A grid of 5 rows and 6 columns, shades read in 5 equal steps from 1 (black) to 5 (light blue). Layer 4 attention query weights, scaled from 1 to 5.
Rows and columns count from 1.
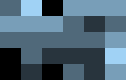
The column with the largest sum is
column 6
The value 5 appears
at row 1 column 2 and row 4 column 6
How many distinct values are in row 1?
4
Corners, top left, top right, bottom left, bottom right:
3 4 1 4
